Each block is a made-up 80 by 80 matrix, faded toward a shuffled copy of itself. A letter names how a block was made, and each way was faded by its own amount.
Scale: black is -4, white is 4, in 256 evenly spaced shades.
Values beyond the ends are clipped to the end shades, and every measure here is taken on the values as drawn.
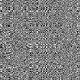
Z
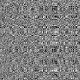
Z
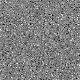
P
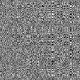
Z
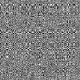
Z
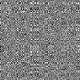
Z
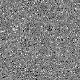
P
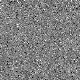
P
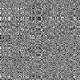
Z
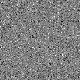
P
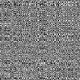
Z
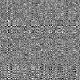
Z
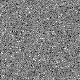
P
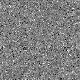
P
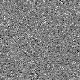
P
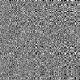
Z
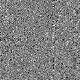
P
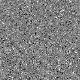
P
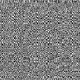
Z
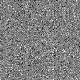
P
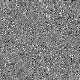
P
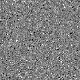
P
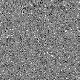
P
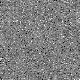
P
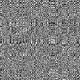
Z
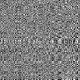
Z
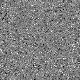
P
